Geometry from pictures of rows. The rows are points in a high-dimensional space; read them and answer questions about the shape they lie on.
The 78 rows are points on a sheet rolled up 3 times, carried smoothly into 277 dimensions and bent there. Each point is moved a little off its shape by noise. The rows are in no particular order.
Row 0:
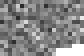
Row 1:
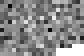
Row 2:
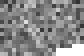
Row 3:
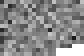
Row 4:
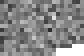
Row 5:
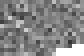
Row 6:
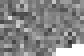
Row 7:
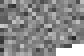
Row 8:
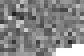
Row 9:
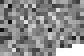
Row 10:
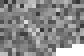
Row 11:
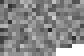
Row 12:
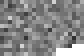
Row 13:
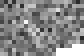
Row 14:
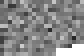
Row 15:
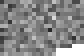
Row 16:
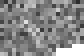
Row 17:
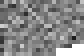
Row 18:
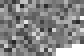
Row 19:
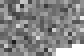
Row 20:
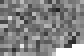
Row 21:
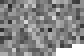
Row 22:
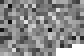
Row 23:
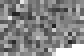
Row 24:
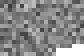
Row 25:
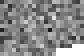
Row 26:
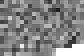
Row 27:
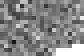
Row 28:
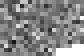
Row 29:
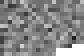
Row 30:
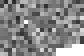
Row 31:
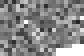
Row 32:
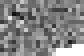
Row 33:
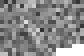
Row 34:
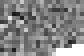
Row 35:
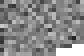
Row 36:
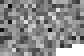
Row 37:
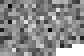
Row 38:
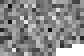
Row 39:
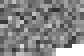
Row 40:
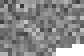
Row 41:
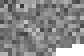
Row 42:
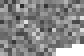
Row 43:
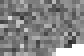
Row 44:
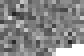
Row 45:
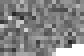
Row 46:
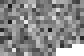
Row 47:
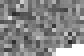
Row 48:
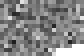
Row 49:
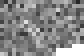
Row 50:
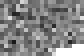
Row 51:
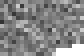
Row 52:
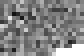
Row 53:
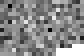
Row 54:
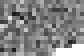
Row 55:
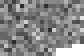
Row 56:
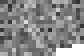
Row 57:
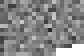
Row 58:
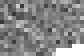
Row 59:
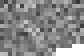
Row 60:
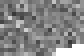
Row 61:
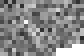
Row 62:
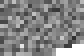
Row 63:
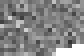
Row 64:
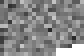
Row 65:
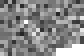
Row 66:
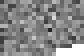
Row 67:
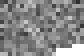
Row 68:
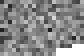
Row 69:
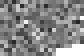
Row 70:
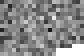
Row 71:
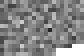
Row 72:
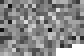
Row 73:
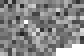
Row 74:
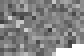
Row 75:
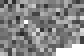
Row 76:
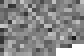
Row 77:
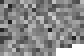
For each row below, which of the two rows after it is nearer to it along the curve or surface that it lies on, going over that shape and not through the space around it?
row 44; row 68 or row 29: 29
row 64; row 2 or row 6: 6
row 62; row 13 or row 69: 69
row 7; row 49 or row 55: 49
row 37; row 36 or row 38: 36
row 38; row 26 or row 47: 26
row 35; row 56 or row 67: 56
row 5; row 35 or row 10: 10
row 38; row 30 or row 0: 30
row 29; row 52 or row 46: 52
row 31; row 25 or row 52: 52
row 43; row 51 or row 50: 51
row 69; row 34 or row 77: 34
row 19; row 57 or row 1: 57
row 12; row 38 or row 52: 52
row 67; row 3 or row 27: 27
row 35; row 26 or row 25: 25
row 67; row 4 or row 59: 59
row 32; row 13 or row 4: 13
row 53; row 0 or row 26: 26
